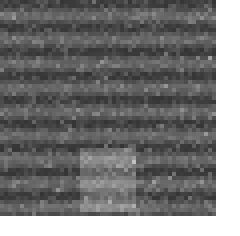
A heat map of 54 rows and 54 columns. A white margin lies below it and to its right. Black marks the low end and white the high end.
The ninth with the highest average is the bottom middle. Stripes running across repeat 9 times from top to bottom. In the bottom middle lies a patch that is higher than the rest.
